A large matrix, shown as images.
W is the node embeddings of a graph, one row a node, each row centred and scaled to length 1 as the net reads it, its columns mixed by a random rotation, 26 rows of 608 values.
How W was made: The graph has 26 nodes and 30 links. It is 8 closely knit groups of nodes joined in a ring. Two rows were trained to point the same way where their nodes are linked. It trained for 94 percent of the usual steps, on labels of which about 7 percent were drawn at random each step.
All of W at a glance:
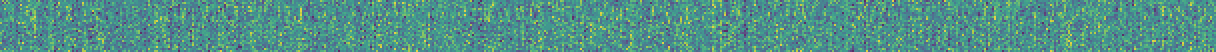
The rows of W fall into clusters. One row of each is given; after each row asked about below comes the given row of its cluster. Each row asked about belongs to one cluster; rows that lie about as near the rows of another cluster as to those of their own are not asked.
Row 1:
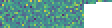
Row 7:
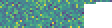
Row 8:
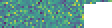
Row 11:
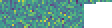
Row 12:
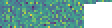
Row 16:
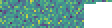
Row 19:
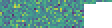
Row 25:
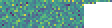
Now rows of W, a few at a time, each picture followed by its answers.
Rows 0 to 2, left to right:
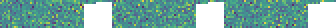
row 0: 12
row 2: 25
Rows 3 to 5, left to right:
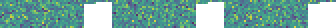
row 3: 16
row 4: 8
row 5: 16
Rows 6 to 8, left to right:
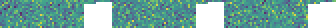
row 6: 7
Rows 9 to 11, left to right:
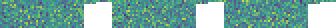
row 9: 8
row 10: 25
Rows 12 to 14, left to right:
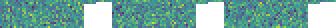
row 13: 7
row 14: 19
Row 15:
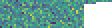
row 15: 12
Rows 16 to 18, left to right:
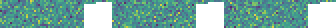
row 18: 12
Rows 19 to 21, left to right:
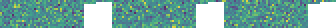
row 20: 1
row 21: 11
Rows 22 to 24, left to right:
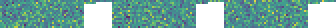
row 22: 19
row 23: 25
